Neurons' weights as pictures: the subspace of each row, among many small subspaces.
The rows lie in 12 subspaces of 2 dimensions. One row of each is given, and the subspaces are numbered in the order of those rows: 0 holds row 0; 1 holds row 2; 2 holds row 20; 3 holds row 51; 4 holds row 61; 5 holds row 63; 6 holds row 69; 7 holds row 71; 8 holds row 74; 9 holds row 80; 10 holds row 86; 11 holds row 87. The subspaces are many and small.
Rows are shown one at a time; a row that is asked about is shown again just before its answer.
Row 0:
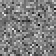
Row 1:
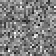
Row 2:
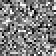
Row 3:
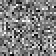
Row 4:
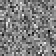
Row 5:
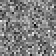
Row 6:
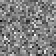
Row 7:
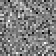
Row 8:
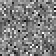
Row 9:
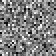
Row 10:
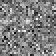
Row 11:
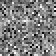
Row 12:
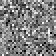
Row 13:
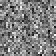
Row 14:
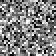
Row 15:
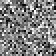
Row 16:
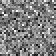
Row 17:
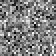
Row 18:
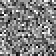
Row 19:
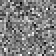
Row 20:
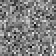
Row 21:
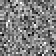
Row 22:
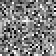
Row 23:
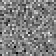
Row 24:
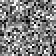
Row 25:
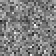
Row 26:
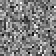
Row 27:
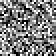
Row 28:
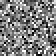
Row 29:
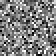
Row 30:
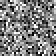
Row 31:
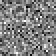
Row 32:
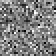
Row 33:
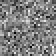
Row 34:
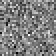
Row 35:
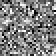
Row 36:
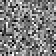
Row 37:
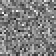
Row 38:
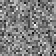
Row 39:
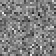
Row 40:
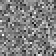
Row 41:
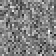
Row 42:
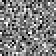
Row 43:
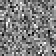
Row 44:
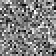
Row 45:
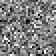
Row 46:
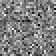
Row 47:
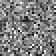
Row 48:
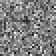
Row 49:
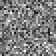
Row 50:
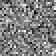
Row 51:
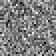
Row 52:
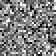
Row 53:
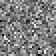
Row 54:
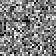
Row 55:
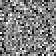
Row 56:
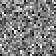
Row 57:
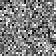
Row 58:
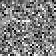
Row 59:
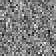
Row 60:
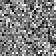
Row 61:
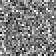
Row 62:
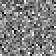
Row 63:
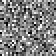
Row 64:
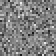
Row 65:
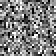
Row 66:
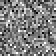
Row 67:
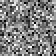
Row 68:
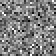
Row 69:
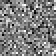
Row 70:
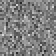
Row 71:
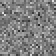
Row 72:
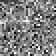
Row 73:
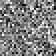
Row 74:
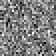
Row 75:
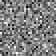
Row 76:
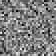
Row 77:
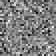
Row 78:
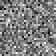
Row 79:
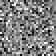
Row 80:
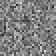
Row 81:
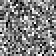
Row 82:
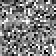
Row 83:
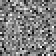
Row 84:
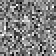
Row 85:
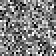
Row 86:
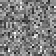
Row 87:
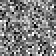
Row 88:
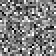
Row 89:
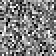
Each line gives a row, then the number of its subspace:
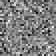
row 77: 7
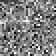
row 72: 11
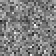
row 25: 11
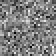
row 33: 2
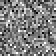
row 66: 3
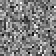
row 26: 8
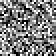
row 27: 0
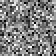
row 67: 2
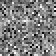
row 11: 3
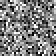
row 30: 11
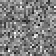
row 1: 10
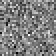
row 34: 9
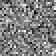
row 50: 6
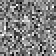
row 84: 9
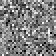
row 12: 10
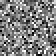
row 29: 1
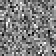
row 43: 8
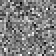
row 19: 0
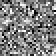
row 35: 1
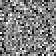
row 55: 4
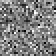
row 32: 6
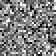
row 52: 1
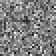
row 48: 8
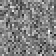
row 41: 10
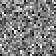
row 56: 4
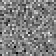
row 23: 9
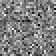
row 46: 0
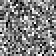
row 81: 3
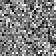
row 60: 6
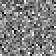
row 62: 4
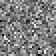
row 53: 1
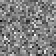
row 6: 1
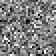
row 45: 1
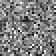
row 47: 3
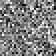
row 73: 6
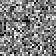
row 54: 9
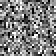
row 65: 10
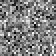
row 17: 2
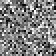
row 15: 6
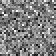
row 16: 4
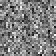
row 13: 10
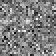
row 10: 1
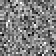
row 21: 3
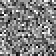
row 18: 7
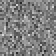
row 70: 9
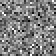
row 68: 7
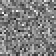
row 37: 4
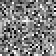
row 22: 3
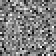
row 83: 4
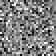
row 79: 7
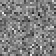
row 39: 7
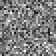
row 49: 10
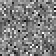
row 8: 3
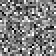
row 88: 7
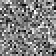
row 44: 6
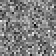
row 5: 11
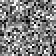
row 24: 2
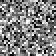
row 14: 1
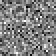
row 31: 5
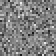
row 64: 0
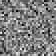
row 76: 4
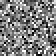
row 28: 1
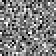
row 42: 5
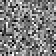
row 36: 5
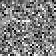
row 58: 0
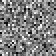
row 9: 5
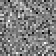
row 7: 0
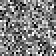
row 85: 11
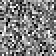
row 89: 9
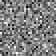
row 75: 5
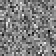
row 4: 8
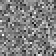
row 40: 1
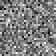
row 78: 8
